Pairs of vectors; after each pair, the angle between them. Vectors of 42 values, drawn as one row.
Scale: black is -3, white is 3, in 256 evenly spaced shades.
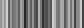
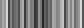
nearly parallel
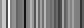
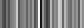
partly opposed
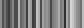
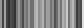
partly aligned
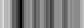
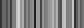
partly opposed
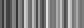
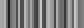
partly aligned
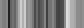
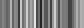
orthogonal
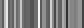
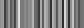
partly opposed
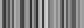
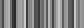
orthogonal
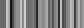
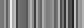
partly opposed
